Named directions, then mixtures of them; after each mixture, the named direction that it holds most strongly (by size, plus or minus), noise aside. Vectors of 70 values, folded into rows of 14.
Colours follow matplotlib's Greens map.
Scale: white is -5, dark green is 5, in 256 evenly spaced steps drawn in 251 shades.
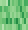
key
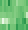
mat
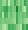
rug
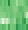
mat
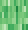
rug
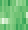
mat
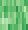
rug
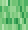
key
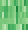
rug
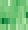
mat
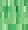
rug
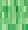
rug
